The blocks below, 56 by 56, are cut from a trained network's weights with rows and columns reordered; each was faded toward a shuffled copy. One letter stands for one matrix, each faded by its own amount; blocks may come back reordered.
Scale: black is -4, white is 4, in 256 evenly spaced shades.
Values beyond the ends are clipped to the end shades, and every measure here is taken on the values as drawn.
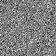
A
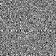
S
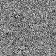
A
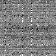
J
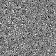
A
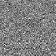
S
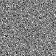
A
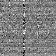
J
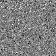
A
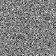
S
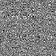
S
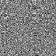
S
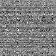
J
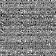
J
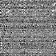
J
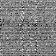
J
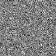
S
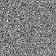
S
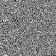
S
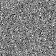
A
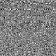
S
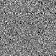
S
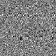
S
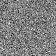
A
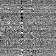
J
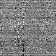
J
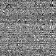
J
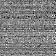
J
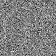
A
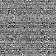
J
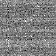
J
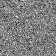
A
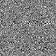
S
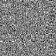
S
